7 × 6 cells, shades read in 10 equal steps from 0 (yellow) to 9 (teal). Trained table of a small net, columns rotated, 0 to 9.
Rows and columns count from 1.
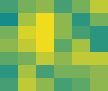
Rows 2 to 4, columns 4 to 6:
4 8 5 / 4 7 8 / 6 3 8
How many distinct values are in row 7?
4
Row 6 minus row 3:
3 2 7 1 -2 -4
